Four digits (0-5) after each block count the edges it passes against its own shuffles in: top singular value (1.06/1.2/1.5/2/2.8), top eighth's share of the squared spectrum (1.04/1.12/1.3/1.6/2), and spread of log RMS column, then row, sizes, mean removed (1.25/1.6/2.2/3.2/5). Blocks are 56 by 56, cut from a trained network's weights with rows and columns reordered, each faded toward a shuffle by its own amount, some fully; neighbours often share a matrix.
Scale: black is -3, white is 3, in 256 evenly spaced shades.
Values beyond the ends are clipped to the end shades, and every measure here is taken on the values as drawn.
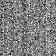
2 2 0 0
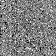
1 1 0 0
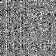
3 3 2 2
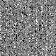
2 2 1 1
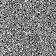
0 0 0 0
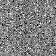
0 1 0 0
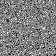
0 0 0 0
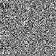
3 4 2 2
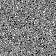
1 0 0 0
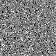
1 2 0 0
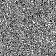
1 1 0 0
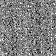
2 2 0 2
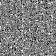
1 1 0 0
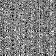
3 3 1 2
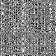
3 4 2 3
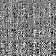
3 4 1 3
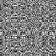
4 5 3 2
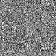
3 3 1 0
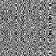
4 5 3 2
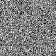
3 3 1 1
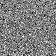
0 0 0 0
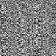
3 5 3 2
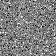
0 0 0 0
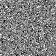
1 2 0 0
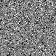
1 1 0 0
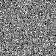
1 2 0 0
